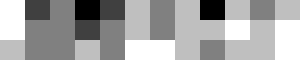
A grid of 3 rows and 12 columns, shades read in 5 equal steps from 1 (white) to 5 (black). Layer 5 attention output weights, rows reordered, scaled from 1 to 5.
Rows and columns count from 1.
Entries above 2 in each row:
7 5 4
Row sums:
36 27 25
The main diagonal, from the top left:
1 3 3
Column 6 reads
2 2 1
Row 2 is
1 3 3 4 3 2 3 2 2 1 2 1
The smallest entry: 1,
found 7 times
